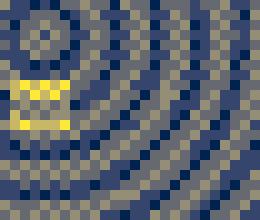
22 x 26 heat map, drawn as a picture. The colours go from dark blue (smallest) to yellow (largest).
An odd patch, higher than its surroundings, sits in the middle left. There is no overall slope. The middle left is the ninth with the highest average. No row or column stands out. Concentric rings centre on the top left. The halves do not mirror each other.
